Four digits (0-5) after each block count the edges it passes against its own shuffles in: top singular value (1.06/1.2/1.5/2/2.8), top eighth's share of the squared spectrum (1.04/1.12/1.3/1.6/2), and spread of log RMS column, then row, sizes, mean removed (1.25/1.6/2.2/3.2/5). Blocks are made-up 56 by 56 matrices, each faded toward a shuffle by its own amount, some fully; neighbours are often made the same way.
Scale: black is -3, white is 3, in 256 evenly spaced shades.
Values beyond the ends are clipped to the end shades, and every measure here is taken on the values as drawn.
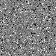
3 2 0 1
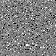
3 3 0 2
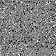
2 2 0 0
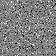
2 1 0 0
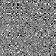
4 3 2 2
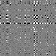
5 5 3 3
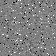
1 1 0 0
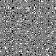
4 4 2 2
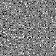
3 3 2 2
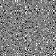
4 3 2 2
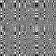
5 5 4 3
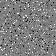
0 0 0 0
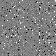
3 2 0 0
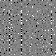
4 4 2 1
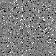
3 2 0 1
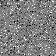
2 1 0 0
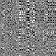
4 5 3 3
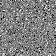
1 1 0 0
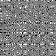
4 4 2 3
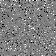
2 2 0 1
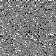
3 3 1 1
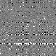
4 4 2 3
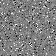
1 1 0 0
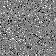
0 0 0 0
